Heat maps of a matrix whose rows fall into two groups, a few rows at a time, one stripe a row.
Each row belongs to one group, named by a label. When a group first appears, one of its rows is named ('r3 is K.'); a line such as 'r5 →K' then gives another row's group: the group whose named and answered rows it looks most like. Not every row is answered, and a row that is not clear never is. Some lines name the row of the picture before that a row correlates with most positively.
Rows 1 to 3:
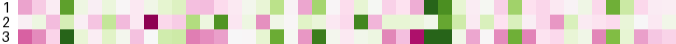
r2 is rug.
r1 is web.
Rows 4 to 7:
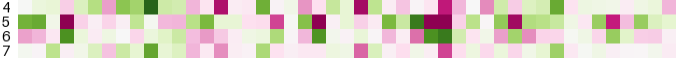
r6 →web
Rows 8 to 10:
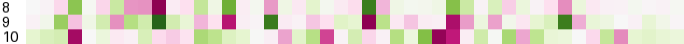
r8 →rug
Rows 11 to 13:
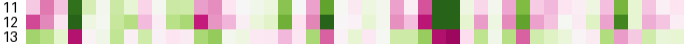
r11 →web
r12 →web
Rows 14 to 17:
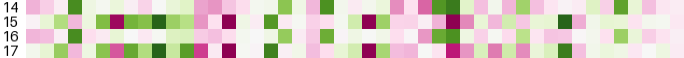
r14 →web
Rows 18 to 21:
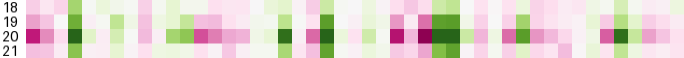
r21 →web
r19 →web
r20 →web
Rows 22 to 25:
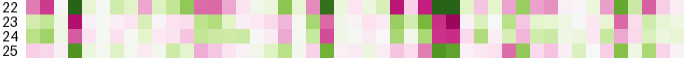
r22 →web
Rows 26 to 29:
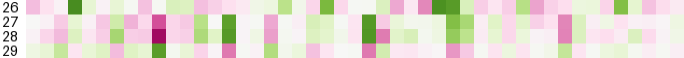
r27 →rug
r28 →rug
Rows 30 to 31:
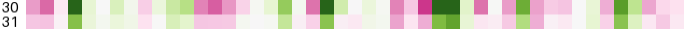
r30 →web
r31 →web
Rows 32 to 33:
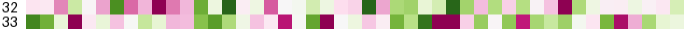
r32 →rug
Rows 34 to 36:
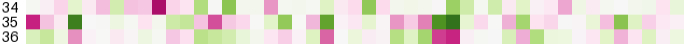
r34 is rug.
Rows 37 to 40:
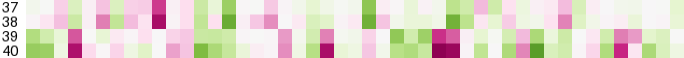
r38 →rug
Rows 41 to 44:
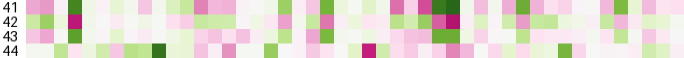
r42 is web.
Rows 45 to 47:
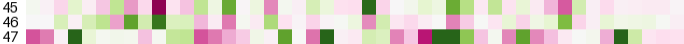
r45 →rug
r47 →web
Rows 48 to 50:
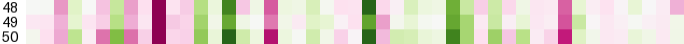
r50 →rug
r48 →rug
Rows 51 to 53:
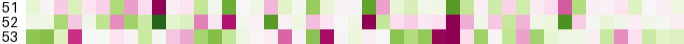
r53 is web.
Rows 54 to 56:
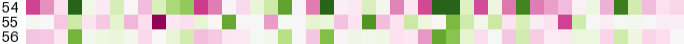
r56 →web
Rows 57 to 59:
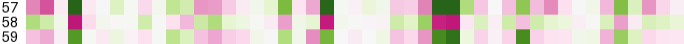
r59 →web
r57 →web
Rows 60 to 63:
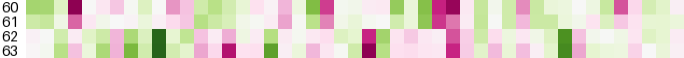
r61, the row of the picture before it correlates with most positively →58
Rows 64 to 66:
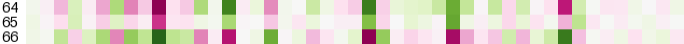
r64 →rug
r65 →rug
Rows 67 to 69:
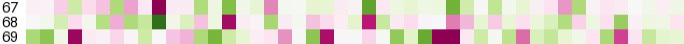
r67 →rug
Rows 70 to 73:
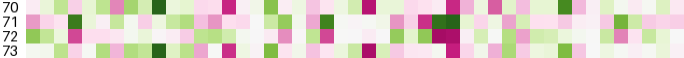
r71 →web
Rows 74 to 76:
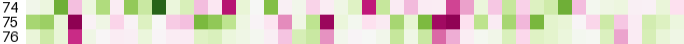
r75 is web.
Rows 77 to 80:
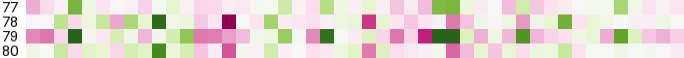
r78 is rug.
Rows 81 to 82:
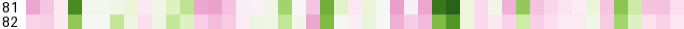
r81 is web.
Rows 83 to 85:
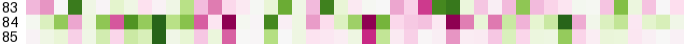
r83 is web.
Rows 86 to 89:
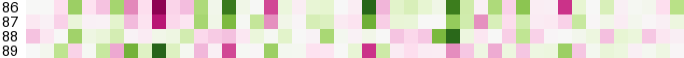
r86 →rug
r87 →rug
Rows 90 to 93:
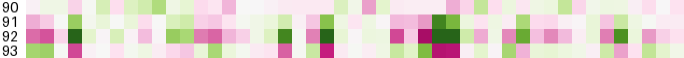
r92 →web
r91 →web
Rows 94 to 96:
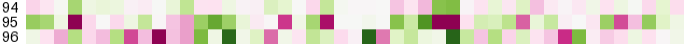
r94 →web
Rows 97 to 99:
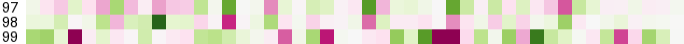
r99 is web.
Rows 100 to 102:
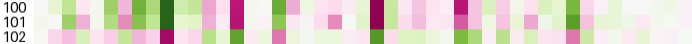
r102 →rug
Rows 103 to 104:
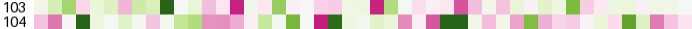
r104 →web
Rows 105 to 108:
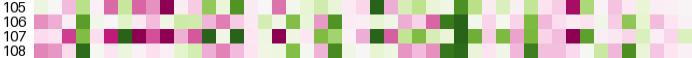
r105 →rug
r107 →rug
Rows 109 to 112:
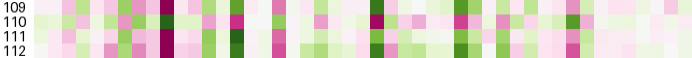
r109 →rug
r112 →rug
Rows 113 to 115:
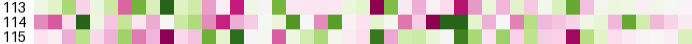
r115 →rug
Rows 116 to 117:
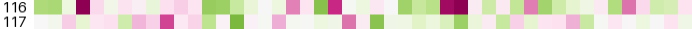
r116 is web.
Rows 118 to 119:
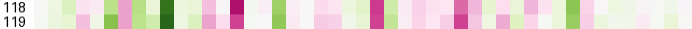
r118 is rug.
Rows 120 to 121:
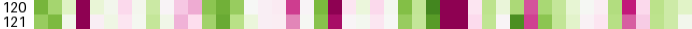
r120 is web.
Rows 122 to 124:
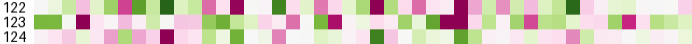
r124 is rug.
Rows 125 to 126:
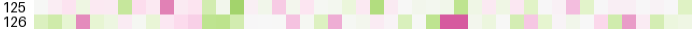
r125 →rug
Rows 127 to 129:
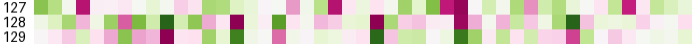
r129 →rug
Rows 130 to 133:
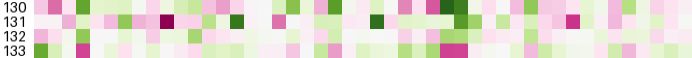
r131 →rug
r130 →web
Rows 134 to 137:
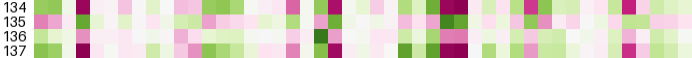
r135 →web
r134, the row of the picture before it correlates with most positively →133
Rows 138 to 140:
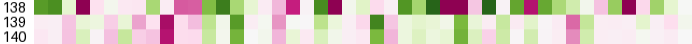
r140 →rug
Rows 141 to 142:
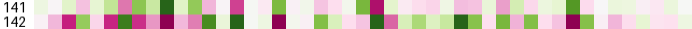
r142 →rug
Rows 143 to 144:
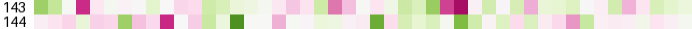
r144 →rug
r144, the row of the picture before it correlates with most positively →142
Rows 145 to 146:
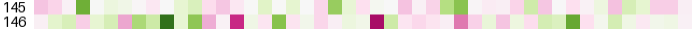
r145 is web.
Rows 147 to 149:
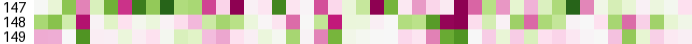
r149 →web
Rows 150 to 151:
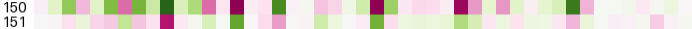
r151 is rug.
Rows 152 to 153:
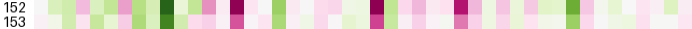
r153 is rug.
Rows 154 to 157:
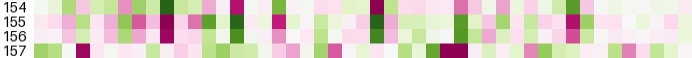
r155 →rug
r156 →rug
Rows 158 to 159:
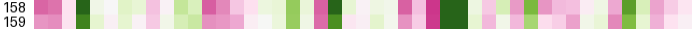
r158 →web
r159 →web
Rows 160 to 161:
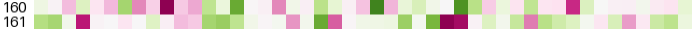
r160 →rug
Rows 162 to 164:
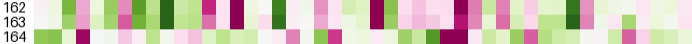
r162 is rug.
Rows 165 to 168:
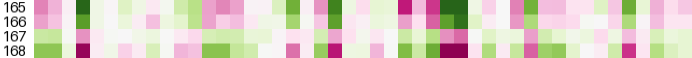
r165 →web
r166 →web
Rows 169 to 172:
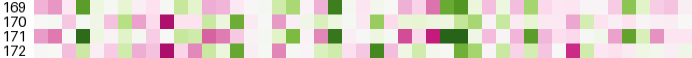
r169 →web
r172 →rug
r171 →web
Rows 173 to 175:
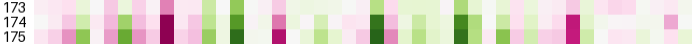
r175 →rug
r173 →rug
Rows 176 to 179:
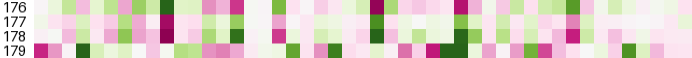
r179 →web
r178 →rug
